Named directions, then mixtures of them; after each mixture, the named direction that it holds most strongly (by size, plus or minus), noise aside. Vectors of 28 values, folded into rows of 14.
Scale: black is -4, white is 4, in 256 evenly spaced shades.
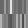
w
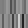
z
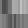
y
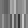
z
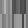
y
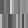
w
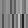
z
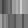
y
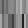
z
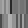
w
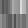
y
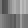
y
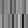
z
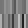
z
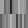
w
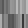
y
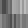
y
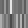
w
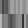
y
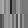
w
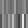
z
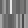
w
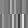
z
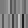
z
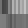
y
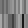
z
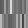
w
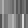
z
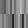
z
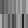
z
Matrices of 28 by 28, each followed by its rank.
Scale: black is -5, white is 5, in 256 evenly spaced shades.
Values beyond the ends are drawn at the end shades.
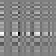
one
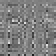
three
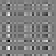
one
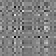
two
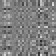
three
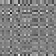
two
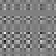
one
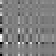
one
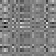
two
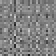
three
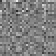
five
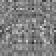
five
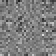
five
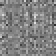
five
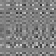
two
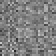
five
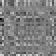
three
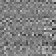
five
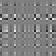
one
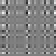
one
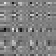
two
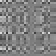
two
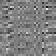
three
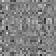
five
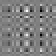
one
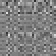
three
